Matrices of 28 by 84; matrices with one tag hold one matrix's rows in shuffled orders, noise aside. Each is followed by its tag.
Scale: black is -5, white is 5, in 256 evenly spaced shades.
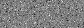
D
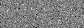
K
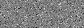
K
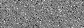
K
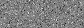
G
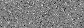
G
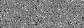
K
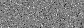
G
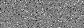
K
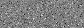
G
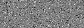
D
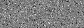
D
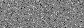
G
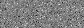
K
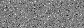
D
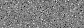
G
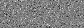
D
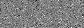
K
